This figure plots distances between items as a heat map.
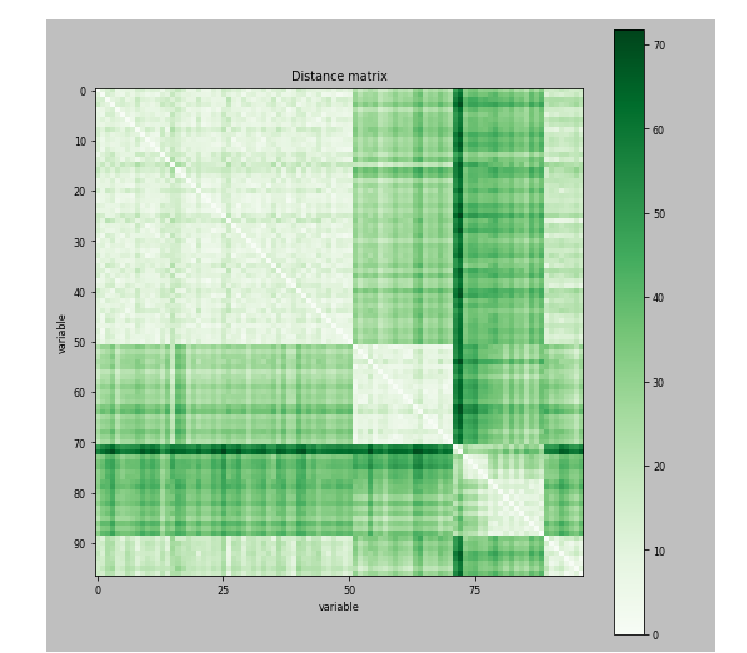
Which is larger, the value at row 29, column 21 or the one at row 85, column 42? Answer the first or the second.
the second
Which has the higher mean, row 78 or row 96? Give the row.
78
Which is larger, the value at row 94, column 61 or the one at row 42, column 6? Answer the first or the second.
the first
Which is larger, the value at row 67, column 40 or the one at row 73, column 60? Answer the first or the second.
the second
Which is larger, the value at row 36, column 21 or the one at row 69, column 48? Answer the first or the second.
the second
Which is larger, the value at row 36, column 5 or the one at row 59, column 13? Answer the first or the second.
the second
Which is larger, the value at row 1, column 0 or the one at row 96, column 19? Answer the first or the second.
the second
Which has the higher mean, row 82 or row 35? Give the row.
82
